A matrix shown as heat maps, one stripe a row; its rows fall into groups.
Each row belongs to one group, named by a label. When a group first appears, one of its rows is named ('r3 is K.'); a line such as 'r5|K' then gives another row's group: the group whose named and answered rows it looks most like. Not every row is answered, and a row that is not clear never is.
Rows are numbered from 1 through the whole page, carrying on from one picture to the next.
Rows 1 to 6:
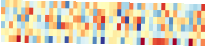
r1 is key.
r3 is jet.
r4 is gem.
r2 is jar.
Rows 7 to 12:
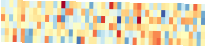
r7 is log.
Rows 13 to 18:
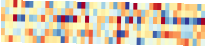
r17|jar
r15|key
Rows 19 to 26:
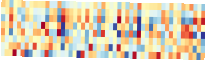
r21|gem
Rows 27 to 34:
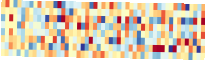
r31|gem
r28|key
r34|jet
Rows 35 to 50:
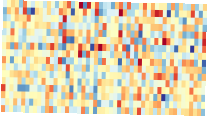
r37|log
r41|jet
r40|key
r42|jar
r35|jar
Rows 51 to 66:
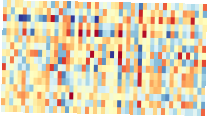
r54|jar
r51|key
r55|jar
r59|gem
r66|key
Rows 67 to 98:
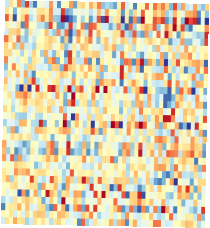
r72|key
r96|key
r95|log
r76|gem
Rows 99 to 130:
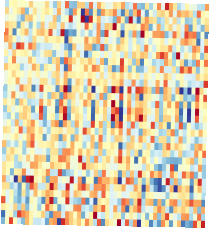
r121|jar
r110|key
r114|log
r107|gem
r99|key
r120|gem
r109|gem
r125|jet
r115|log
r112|gem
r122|jet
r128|jet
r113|log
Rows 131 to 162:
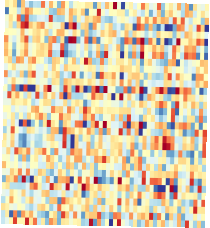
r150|key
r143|jet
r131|log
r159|gem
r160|log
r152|key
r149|gem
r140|gem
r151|key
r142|gem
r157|jet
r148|jet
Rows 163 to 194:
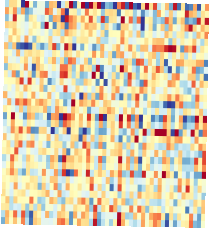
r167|gem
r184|key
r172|jar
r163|jar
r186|gem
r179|gem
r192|log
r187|key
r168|jar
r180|gem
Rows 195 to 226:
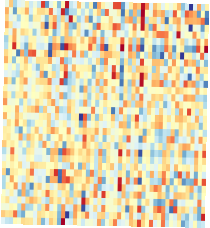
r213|jet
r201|gem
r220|gem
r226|log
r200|gem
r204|log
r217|gem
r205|log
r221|jar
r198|log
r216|gem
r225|key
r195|log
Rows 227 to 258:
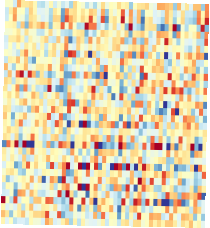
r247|jar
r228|gem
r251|key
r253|jar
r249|jet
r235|jar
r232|key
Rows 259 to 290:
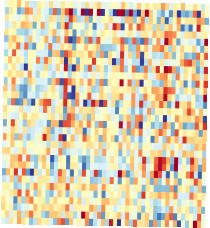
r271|key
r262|log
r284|log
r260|jar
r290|log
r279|gem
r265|jar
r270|gem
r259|jar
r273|jet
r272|key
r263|key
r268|key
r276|gem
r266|gem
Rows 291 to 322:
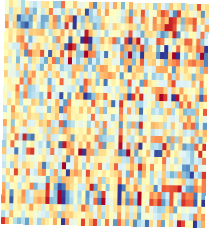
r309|gem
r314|log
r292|jet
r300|jet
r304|jet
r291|log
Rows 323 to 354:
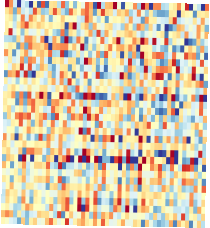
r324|jet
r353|log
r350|jar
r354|jet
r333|jar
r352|jar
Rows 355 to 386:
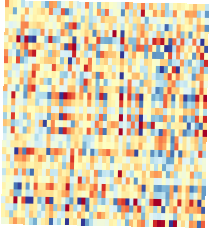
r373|gem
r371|gem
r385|jet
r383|jar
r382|jet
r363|key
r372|log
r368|gem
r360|jar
